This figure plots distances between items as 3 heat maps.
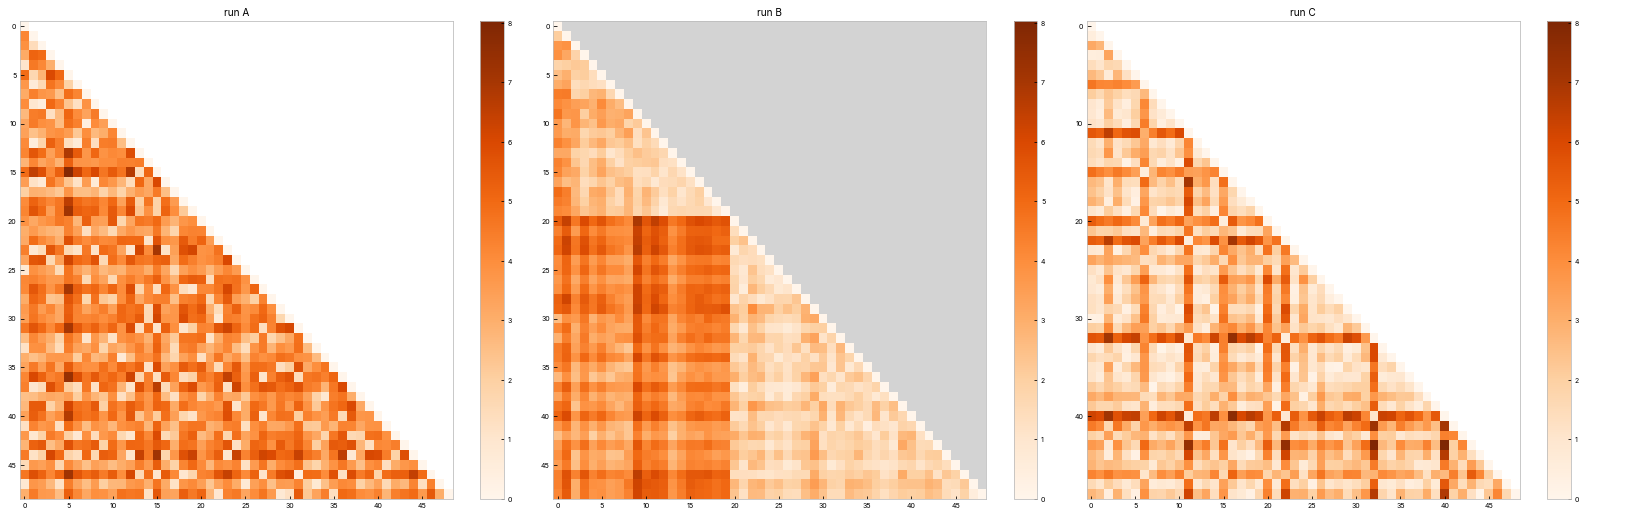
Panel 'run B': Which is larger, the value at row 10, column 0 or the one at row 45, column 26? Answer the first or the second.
the first
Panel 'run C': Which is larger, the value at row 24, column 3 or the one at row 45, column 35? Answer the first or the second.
the first
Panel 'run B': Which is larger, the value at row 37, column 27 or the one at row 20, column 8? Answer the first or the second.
the second
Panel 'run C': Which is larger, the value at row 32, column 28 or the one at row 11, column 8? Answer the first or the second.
the second
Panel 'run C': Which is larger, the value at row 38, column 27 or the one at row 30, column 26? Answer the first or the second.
the first
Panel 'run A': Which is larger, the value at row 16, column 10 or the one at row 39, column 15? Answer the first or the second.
the second
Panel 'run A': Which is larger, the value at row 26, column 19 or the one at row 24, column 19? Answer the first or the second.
the first
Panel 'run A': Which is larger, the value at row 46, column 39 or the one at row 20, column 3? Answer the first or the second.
the first
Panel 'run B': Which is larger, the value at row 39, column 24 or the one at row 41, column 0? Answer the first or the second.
the second
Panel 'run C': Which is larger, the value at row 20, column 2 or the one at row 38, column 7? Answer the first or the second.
the first
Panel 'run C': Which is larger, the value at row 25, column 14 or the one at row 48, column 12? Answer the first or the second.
the second
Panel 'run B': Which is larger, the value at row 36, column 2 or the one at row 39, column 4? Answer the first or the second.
the second
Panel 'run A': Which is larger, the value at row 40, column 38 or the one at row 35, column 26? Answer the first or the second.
the second
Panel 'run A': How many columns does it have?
49
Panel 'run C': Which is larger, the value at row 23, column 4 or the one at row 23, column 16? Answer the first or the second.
the second
